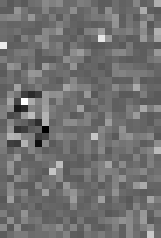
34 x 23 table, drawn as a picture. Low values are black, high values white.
An odd patch, rougher than its surroundings, sits in the middle left. Neither half mirrors the other. The grain is fine, like static. There are no regular stripes. No row or column stands out. The middle left is the roughest part.
